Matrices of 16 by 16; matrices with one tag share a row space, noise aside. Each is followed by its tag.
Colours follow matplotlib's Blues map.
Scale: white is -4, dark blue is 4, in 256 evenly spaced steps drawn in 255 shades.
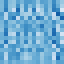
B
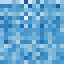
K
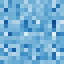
B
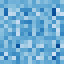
B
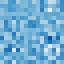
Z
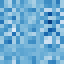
Z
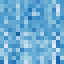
B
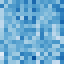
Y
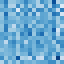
B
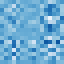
Z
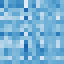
K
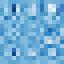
Z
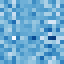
Z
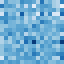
Y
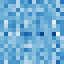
B
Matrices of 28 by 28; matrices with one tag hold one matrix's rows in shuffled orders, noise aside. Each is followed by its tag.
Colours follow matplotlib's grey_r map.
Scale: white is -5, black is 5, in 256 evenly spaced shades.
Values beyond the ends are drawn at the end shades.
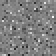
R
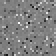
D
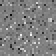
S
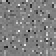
D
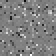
S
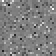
R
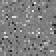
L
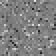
L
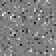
R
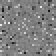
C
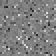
D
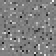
R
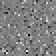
D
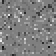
C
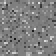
L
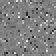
D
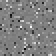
S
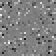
C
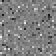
C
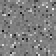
R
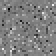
R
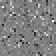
R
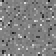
C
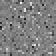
S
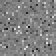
D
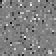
S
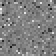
C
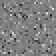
R
